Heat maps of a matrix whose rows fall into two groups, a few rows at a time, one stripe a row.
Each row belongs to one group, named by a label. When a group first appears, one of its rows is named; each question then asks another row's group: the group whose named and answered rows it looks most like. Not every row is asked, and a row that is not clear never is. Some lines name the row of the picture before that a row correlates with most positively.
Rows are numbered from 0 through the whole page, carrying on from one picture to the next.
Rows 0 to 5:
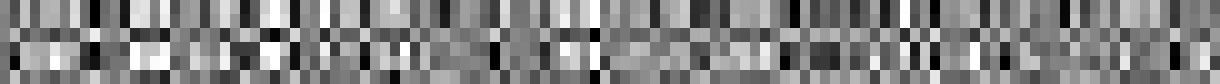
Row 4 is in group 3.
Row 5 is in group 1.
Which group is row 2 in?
1
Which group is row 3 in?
3
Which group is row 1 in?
3
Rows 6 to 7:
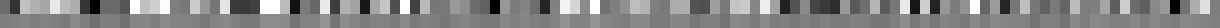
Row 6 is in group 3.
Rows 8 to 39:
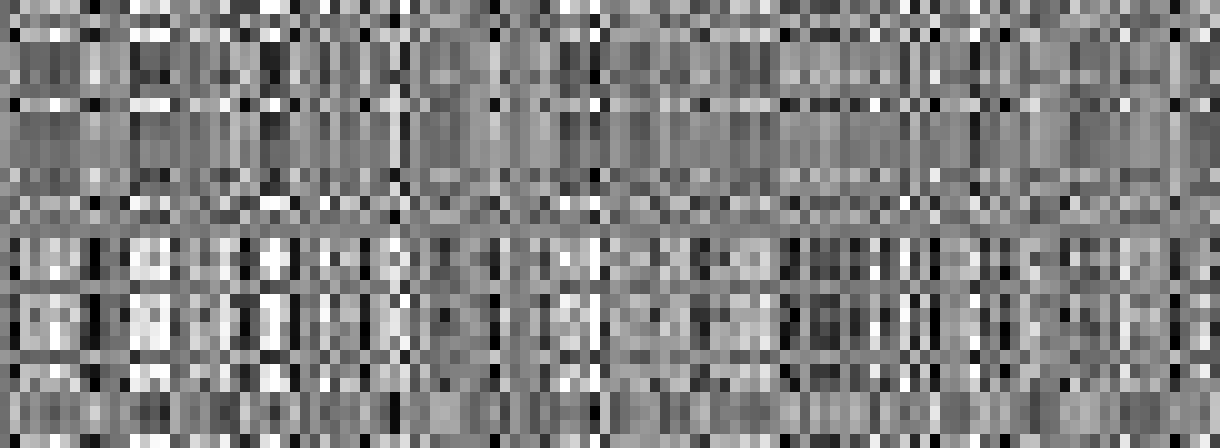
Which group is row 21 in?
1
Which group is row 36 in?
1
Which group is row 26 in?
3
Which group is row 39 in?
3
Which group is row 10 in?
3
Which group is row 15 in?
3
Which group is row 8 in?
3
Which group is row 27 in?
3
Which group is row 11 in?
1
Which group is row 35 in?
3
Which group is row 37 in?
1
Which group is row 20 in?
1
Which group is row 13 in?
1
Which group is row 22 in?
3
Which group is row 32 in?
3
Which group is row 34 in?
3
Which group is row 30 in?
3
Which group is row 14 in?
1
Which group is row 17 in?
1
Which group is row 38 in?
1
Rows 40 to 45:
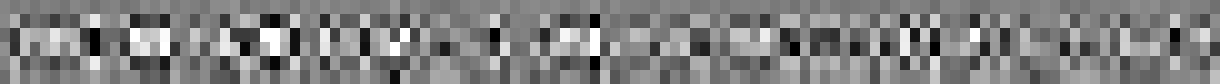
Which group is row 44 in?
1
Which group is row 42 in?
3
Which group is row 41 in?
1
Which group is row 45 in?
1
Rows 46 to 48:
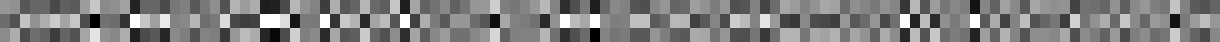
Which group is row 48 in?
1
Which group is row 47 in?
3
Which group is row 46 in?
1
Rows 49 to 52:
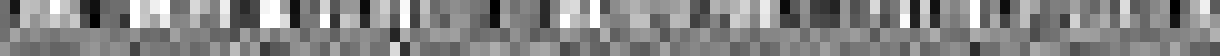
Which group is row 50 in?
3
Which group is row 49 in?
3
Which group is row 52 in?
1
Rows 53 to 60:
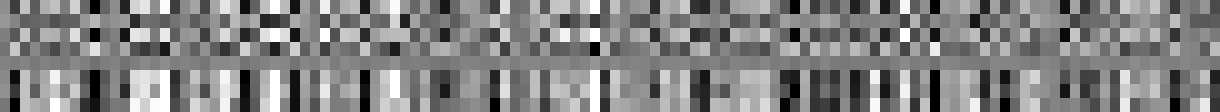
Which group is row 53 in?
3
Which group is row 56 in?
1
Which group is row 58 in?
3
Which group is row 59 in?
3
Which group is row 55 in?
3
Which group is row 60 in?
3
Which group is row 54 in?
1
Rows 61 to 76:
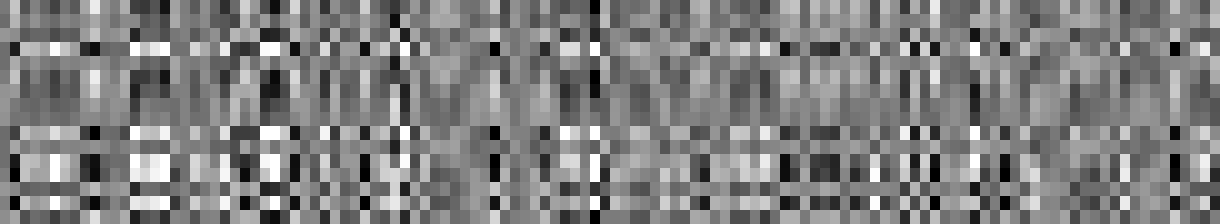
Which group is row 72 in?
3
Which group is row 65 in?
1
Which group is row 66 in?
1
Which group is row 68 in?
1
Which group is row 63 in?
1
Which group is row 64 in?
3
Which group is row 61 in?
1
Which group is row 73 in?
3
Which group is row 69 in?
1
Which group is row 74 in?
1
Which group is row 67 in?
1
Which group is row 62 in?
1
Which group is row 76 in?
1
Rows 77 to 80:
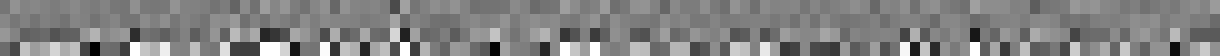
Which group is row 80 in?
3
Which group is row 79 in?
1
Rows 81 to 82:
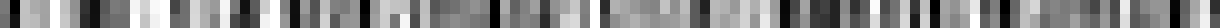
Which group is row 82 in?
3
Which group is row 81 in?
3
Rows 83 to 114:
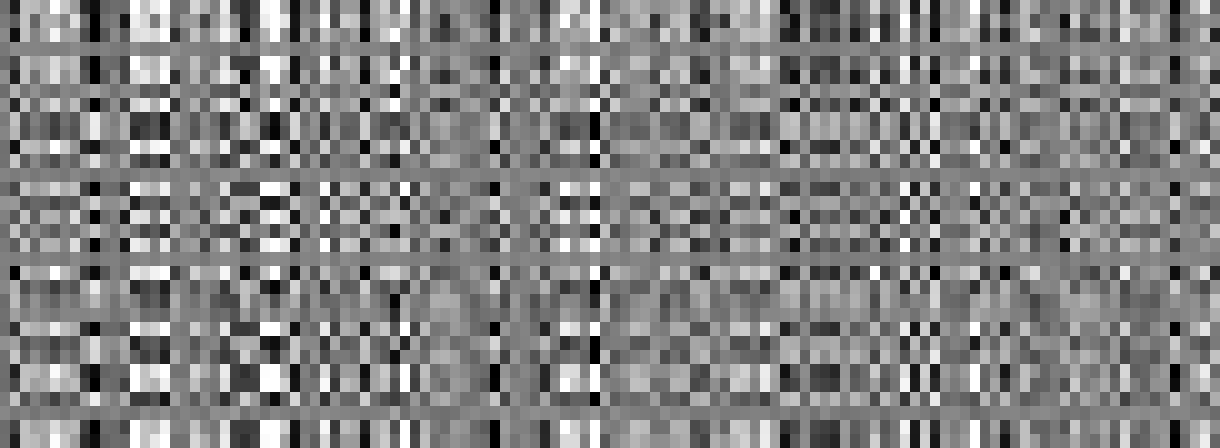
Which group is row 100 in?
3
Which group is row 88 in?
3
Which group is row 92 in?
1
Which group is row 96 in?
3
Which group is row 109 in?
3
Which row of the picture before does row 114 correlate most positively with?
82
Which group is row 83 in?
3
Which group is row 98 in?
3
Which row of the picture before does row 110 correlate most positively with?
82
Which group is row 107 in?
1
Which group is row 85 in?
3
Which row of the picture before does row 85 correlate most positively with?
81
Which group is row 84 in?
3
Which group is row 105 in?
1
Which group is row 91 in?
1
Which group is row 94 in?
1
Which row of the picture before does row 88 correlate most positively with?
81
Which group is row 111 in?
1
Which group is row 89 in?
1
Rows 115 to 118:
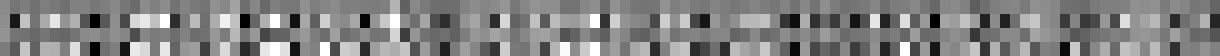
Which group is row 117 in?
1
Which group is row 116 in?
3
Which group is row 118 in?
3
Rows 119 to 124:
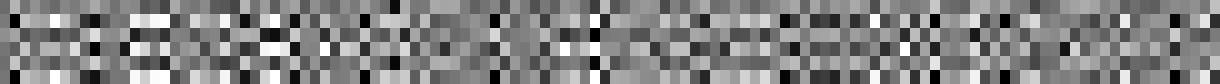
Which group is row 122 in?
3
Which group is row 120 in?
3
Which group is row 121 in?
1
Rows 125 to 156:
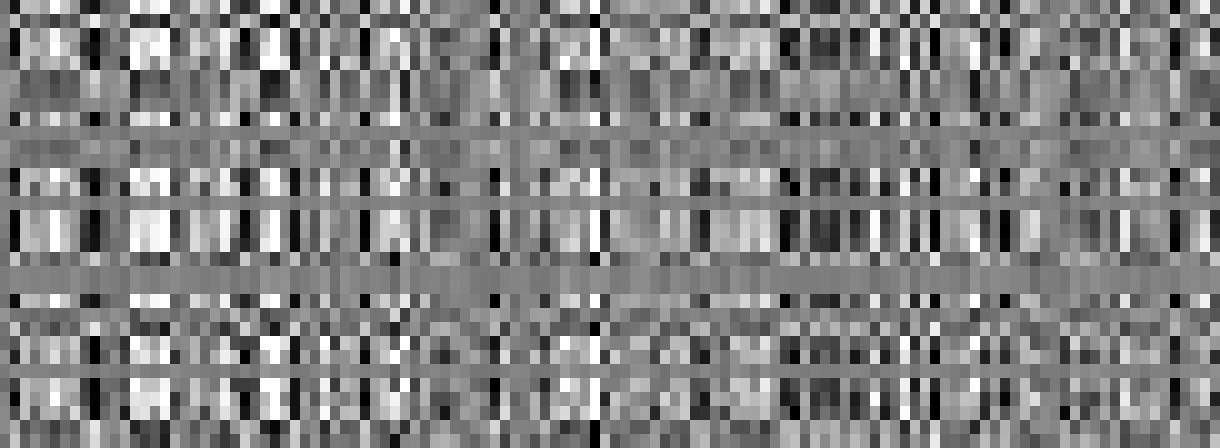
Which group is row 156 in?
1
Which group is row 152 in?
3
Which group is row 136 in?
1
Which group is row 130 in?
1
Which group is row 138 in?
3
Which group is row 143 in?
1
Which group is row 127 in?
3
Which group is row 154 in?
3
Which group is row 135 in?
1
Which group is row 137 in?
3
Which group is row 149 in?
3
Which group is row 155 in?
1
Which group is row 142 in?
3
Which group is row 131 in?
1
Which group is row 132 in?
1
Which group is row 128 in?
3
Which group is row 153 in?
3
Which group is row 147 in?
1
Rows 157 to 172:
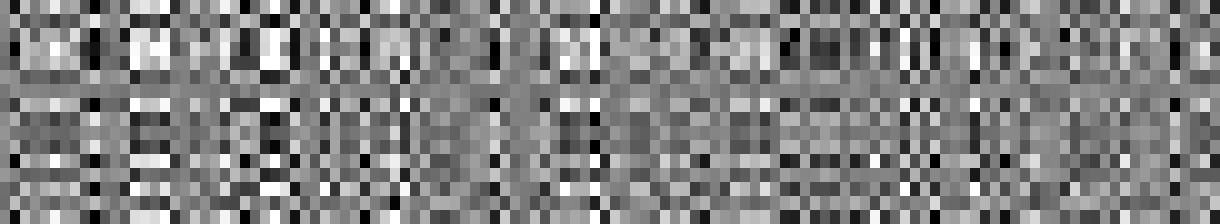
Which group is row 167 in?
1
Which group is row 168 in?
3
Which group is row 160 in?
3
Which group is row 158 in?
1
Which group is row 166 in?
1
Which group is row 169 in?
1
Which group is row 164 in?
3
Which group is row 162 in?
1
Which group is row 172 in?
3
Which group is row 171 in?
1
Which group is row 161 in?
3
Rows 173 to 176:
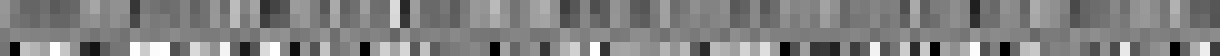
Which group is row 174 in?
1
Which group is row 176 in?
3
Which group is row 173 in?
1
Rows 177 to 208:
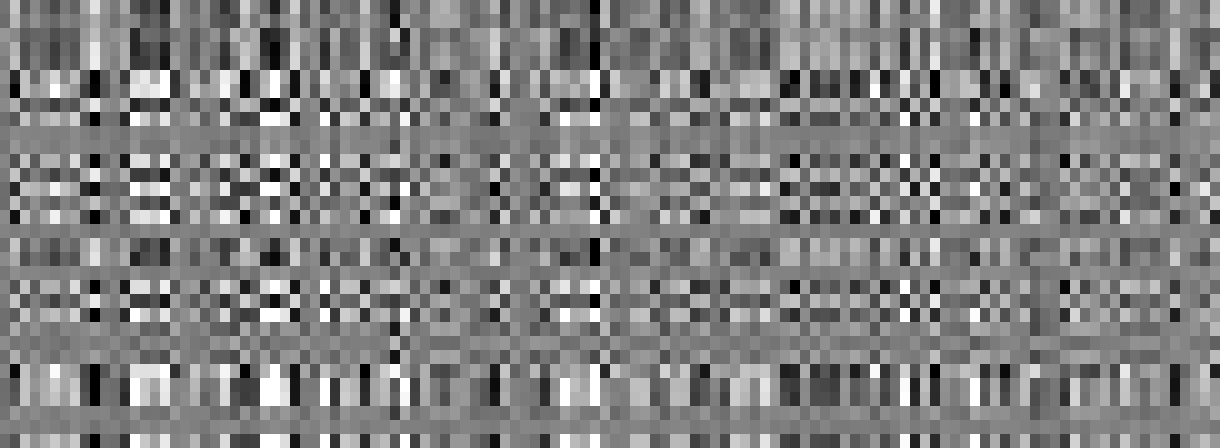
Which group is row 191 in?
1
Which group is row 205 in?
3
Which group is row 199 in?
3
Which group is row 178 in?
1
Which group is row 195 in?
1
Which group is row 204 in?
3
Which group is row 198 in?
1
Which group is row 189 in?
1
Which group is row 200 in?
1
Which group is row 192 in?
3
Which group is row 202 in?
1
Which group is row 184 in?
1
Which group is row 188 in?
3
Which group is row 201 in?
1
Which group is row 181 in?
1
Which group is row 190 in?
3
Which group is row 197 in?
3
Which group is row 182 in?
3
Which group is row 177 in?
1
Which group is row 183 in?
3
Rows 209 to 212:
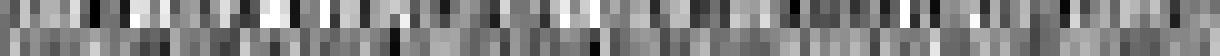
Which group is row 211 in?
1
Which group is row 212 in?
1
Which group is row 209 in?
3
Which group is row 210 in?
3
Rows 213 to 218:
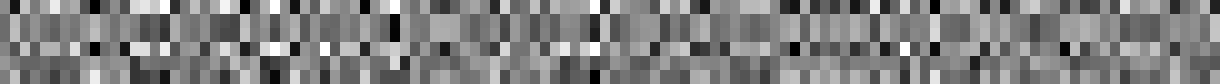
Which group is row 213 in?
3
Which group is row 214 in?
1
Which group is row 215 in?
1
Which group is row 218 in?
1
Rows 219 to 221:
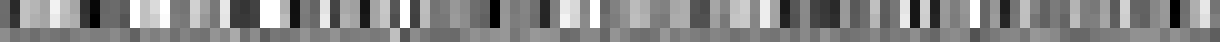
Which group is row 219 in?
3
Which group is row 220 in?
3
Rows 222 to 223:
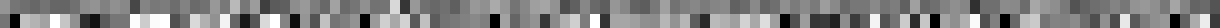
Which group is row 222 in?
1
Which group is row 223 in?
3
